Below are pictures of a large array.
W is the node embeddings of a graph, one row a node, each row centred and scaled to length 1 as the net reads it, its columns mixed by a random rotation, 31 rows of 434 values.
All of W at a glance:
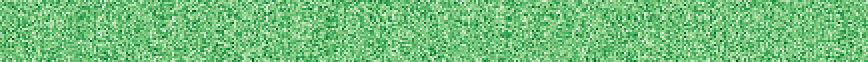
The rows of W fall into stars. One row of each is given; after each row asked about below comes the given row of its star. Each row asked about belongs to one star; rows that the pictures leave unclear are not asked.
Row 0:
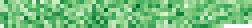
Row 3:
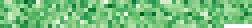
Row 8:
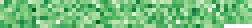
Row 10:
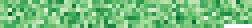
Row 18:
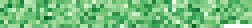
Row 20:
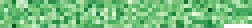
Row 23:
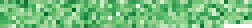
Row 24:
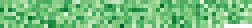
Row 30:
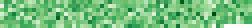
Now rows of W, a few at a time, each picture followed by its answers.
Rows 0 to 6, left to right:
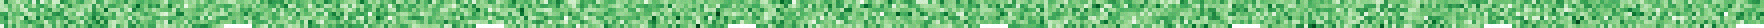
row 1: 23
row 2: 30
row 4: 8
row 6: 3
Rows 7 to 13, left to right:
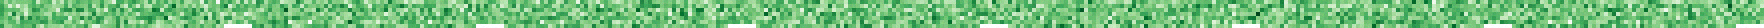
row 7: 24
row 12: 18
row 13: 10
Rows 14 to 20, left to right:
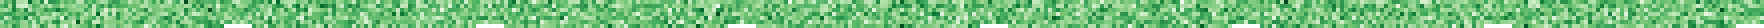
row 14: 20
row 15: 3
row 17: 0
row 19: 3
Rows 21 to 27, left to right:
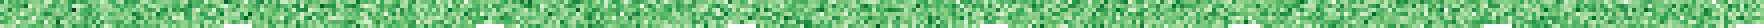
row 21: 23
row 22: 30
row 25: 23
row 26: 0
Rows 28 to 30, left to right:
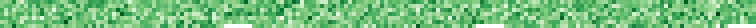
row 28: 20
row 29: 30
